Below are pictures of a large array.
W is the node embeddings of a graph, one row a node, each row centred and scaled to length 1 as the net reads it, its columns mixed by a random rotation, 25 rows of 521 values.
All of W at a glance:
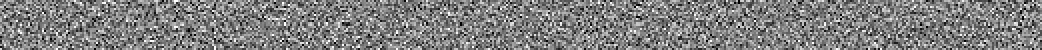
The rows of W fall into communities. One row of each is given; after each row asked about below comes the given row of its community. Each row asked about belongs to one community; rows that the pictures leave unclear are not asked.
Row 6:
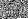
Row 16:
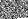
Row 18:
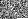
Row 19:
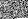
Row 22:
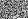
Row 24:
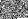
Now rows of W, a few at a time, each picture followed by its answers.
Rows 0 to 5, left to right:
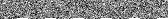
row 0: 22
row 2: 19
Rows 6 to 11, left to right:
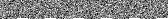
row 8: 22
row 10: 24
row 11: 16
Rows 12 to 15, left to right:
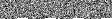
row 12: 16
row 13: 22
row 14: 6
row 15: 6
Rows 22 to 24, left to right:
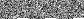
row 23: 18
